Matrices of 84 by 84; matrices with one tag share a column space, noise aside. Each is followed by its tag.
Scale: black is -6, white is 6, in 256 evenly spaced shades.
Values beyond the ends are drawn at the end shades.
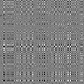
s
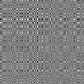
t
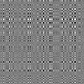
t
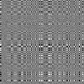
s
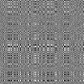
s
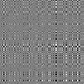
s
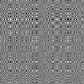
t
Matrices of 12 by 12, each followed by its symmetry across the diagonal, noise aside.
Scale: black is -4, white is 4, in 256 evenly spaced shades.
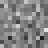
neither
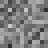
symmetric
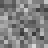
neither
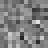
antisymmetric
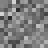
symmetric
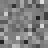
antisymmetric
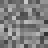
neither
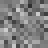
antisymmetric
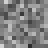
neither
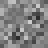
symmetric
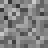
symmetric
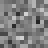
antisymmetric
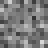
symmetric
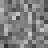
neither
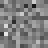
antisymmetric
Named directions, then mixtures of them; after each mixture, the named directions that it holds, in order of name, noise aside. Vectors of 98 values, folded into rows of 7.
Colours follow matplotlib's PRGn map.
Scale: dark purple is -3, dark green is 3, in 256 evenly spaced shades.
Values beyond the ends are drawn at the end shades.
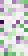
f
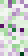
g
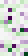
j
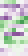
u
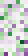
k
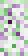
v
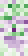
g, u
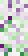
f, g, j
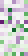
f, j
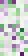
g, v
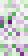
g, j, v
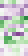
u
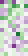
g, u, v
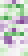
u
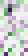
j, k, v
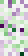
g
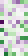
f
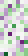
k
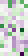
g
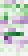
u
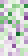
f, u, v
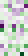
f, g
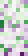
f, g, j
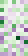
f, k, v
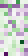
k, u, v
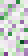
k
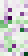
j, u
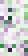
g, j, k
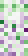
f, k, u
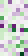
f, g, k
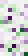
j
